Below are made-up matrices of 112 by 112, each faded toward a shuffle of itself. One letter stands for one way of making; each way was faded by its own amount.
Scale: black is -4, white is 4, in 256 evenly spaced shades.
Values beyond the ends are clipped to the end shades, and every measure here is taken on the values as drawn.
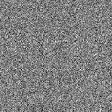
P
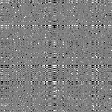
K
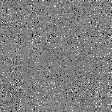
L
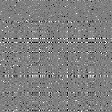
K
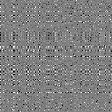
K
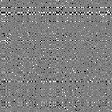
K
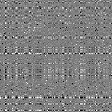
K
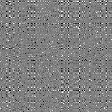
K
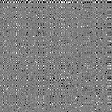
K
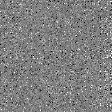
L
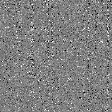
L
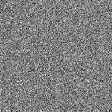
P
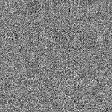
P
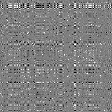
K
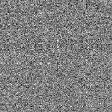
P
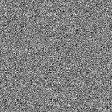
P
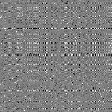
K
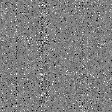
L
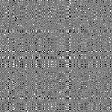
K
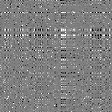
K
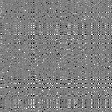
K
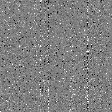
L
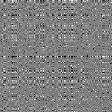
K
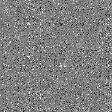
L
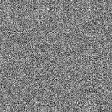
P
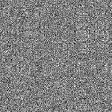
P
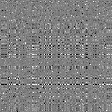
K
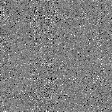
L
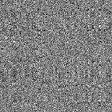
P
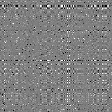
K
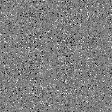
L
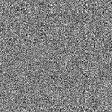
P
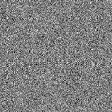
P
